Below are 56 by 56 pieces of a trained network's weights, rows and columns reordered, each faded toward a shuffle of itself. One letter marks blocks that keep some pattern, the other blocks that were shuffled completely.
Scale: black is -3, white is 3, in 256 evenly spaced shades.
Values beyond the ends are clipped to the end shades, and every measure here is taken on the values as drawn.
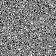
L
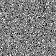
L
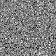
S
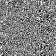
S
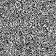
S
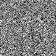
S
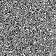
L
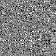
S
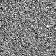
S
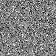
L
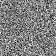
L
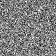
L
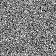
L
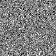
S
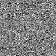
S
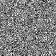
S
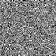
S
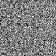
S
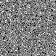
L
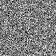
S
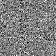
S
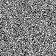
L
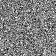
L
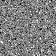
L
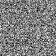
S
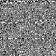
S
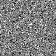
L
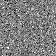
L
